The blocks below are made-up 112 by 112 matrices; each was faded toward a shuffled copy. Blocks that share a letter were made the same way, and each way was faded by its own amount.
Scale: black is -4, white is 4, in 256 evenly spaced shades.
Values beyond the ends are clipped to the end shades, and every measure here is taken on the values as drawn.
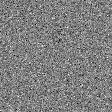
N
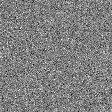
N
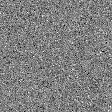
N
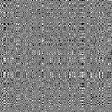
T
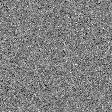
N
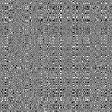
T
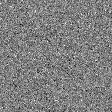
N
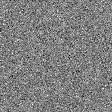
N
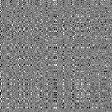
T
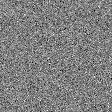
N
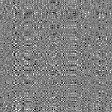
T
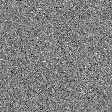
N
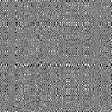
T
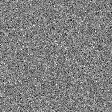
N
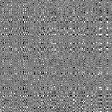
T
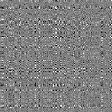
T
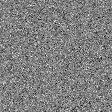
N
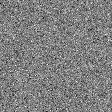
N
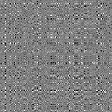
T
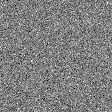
N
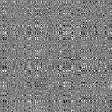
T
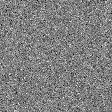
N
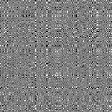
T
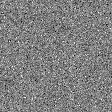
N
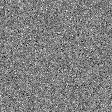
N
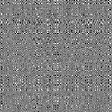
T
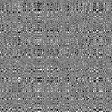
T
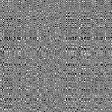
T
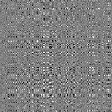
T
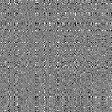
T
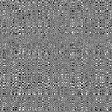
T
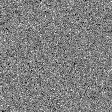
N
